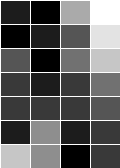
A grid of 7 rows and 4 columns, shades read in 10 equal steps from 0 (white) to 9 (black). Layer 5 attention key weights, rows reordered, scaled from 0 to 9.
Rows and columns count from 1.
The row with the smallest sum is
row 1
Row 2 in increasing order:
1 6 8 9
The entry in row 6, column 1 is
8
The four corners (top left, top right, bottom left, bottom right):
8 0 2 7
